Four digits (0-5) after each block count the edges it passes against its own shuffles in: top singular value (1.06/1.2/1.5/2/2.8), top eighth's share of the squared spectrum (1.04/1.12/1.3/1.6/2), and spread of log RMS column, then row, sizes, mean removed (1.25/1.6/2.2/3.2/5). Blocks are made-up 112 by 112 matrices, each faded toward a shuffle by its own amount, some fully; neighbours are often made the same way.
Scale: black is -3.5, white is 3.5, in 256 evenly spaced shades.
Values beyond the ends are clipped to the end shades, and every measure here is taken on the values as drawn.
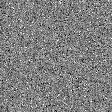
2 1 0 0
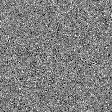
0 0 0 0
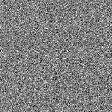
4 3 1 1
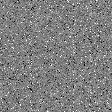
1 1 1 0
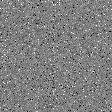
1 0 0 0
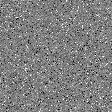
0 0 0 0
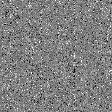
1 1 2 0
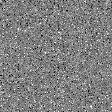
1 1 2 0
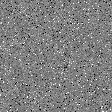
0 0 0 0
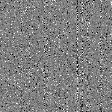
2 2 3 0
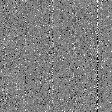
3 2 3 0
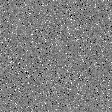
0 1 0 0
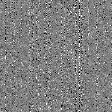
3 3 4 0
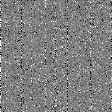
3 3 3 0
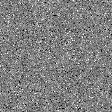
0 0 0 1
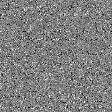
1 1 0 2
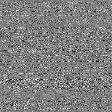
2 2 0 4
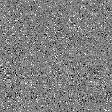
4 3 1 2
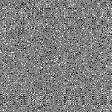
4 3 2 2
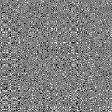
5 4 3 3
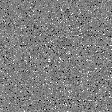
3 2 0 1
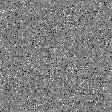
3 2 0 0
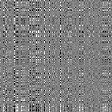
5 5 4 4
